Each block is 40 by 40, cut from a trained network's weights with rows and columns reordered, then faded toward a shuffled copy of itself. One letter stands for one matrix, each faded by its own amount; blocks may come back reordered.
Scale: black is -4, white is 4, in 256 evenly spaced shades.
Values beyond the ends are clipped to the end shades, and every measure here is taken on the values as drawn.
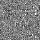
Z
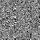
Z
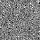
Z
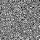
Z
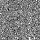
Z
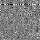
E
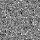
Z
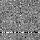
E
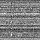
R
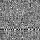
E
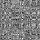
E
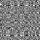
E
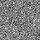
Z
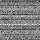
R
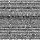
R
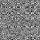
E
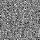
Z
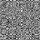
E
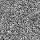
Z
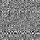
E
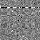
E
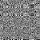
E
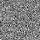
Z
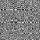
E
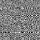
E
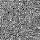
Z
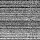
R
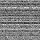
R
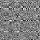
E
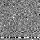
E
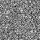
Z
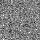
Z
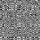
E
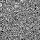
Z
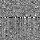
E
